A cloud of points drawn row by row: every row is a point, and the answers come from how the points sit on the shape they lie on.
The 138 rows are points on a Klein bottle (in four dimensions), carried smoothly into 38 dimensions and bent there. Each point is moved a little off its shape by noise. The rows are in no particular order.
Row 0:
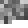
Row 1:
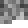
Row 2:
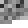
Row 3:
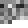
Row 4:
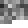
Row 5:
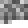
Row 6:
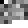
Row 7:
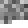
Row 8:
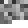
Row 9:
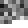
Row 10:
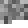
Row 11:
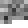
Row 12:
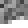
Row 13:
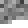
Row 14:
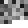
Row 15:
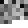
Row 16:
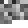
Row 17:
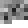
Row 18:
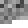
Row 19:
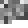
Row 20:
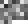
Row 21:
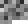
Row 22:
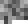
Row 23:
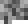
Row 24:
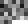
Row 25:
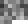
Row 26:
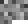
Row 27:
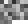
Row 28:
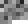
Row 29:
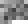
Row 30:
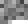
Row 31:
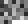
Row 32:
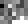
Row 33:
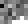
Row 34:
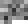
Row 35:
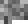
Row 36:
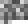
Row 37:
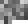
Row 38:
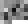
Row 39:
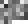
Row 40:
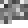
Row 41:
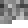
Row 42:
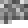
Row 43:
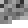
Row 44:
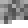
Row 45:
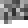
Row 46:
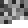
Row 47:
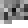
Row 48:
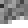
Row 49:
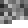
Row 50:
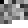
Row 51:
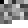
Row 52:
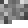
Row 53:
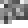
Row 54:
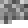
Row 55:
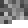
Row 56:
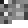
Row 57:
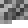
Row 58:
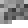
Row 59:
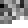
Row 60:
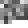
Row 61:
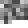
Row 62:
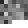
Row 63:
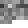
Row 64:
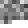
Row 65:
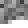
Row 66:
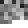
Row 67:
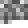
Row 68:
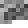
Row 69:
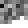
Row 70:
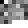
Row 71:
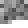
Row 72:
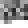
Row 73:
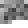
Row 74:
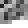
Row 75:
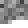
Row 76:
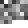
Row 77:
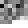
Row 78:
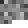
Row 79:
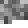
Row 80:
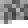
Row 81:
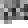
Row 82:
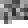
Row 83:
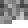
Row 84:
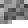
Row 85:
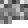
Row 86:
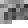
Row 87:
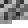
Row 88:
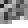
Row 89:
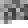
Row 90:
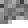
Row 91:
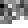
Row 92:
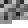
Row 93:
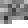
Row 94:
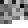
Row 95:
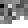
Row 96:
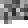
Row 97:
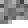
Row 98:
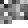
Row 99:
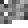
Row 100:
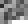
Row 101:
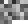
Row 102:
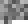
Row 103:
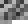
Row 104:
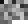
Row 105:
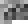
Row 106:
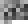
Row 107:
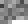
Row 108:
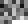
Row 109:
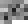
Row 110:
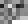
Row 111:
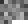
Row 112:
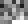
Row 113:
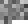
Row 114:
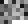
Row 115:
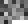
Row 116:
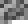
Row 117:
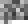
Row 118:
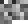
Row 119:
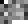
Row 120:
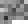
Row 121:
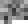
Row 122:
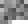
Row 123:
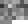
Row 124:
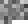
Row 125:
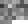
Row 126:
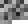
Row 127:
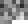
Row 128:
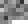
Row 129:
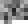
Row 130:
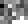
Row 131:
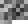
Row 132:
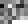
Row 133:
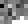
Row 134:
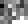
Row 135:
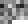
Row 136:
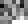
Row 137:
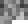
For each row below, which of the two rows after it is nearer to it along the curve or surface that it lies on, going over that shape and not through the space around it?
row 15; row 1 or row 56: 56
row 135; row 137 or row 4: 137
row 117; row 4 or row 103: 103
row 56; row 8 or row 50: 50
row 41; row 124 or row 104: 104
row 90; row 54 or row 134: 134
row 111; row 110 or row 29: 110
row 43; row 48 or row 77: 77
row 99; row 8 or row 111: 111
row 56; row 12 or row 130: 130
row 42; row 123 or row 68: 68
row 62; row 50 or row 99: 99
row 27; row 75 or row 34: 34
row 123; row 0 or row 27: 27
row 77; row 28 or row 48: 28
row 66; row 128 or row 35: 35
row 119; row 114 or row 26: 114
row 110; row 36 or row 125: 125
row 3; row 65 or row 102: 65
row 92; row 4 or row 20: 4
